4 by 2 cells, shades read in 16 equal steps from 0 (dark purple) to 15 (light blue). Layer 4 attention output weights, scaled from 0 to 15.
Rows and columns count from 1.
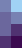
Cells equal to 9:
2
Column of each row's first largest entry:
2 2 1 1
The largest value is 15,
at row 1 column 2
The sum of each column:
26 27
